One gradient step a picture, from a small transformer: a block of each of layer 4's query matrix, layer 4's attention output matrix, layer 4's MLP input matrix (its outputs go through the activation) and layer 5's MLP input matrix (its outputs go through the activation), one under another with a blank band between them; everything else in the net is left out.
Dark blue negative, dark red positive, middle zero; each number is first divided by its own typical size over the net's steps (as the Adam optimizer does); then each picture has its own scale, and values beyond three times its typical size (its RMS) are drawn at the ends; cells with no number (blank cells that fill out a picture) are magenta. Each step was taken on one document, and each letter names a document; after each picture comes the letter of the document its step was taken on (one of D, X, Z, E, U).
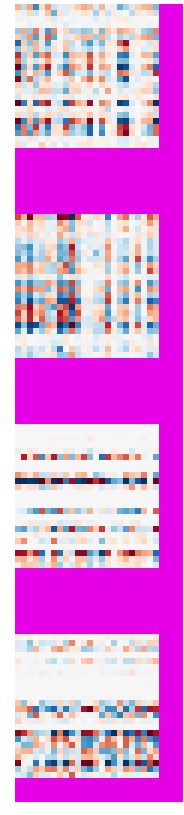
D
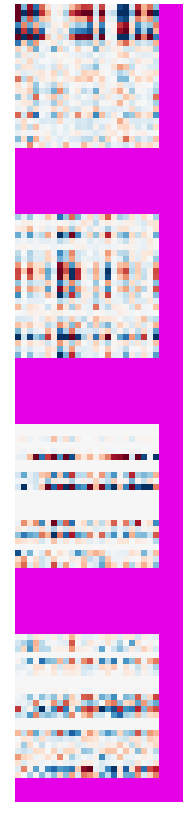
D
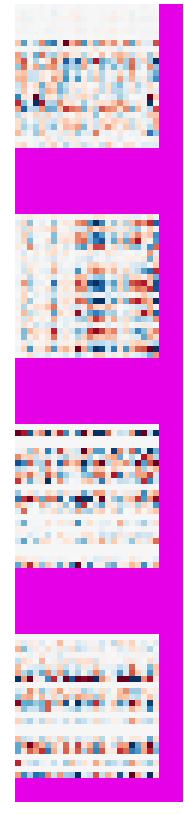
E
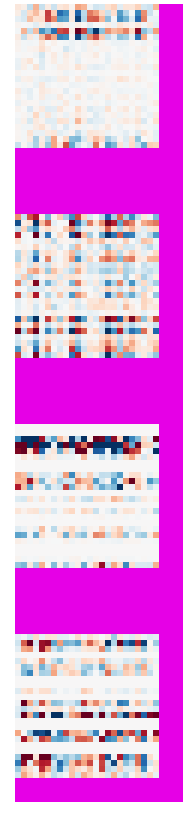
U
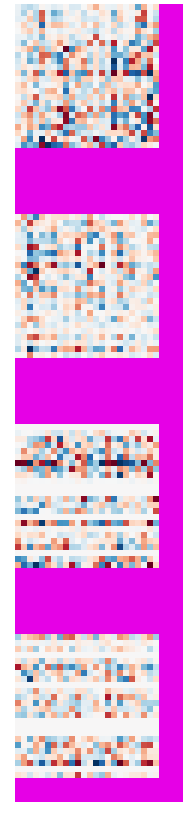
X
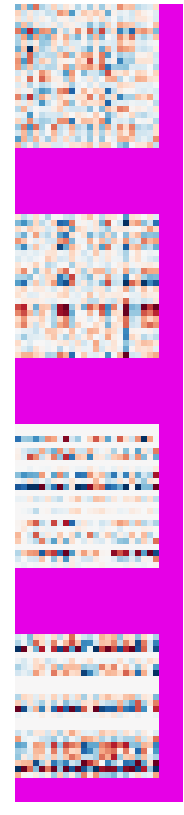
D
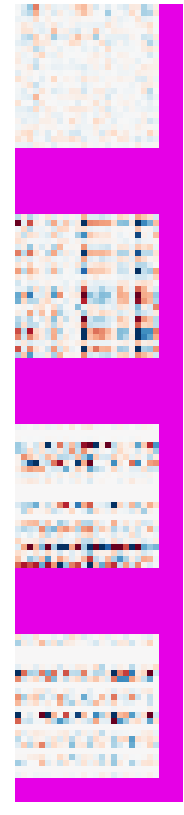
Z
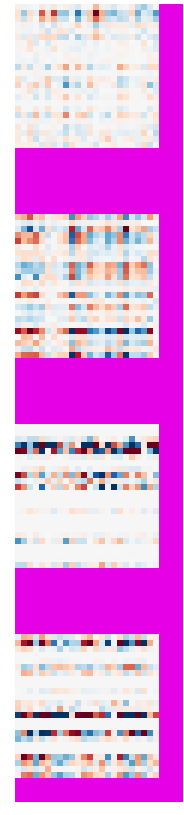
U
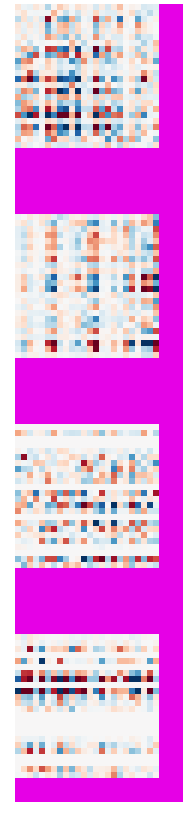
E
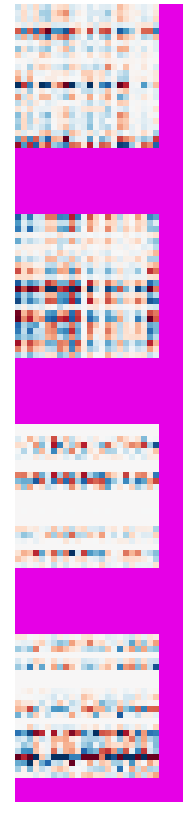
D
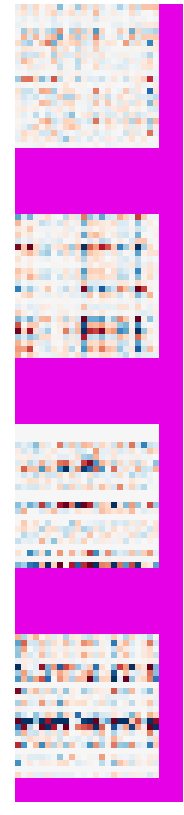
Z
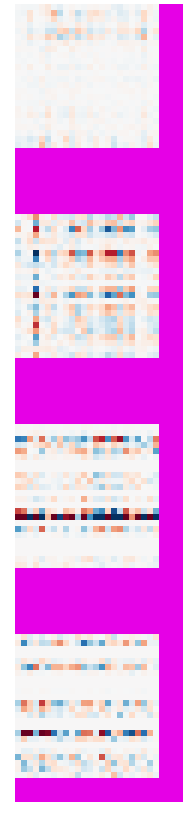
U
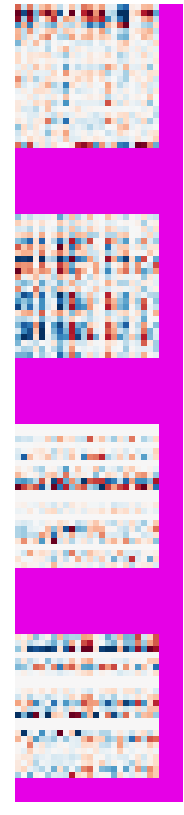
D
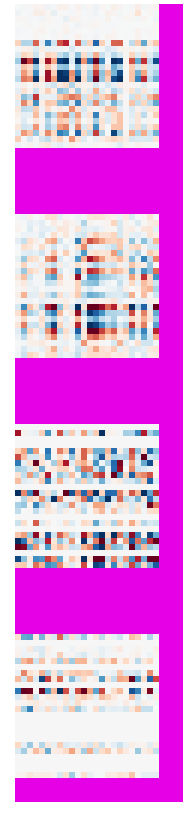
E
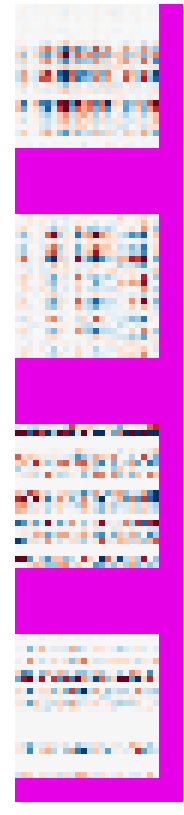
E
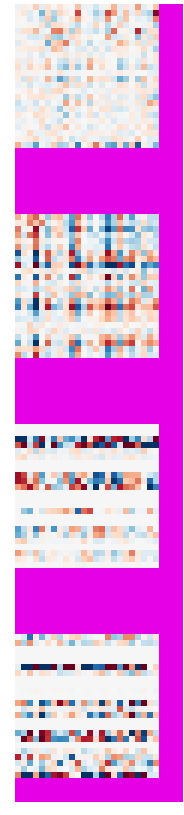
U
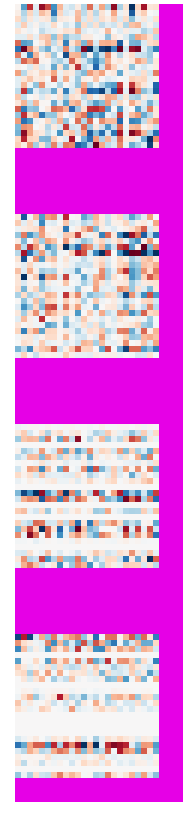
X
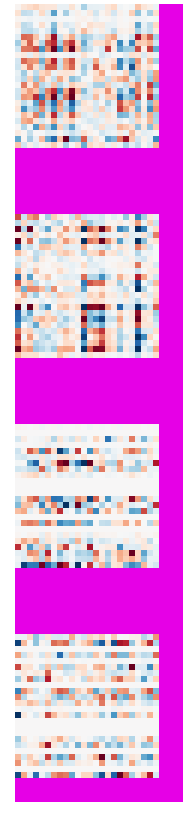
Z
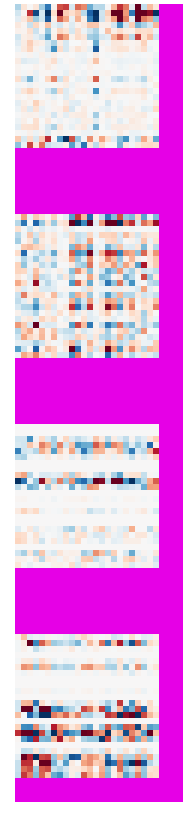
U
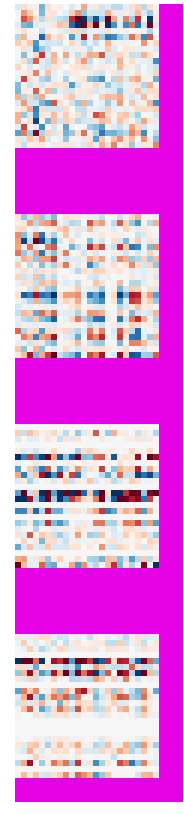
X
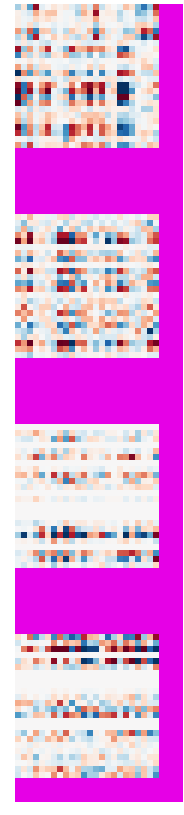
D
